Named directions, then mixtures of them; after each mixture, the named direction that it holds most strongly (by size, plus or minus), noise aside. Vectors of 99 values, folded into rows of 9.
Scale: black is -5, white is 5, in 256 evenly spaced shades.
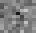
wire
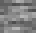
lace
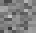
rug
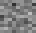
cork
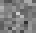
wire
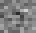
wire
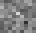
wire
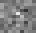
wire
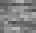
lace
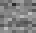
cork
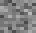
rug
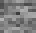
lace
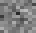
wire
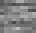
lace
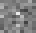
wire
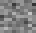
cork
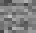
rug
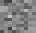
rug
